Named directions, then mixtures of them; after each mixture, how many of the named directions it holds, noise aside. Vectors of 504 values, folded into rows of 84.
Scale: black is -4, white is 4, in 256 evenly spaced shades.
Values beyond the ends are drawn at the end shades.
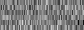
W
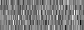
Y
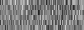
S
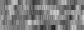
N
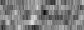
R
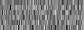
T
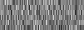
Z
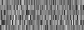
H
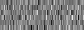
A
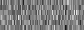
two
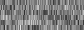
three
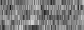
two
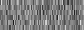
one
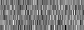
two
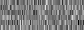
three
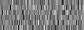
one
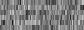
three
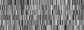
two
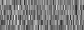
two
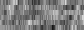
one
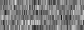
three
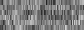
three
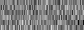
one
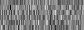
two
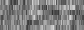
two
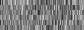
one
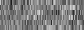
three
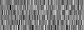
one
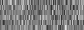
three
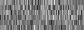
three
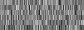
one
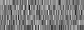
one
